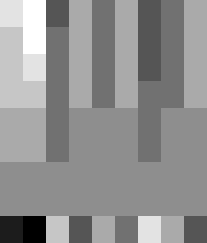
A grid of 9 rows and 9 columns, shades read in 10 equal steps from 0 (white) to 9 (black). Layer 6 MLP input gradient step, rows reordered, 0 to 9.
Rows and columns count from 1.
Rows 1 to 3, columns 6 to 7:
3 6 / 3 6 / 3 6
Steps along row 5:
same up down same same up down same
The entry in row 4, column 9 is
3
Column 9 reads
3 3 3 3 4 4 4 4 6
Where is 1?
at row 1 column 1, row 3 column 2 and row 9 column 7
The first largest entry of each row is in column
3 7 7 3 3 3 1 1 2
